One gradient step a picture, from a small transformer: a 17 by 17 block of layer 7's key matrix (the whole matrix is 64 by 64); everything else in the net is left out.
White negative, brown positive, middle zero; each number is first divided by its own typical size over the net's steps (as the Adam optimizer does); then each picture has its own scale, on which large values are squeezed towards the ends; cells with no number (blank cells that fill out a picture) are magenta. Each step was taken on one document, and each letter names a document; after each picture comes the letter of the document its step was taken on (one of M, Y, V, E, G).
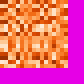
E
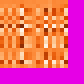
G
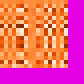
G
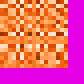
E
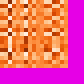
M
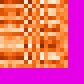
E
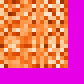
M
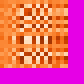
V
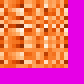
G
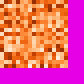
M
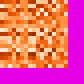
M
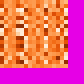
G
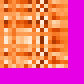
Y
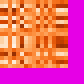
V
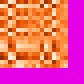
E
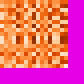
V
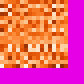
M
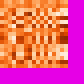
V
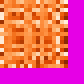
Y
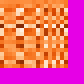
G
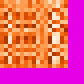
V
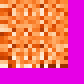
M
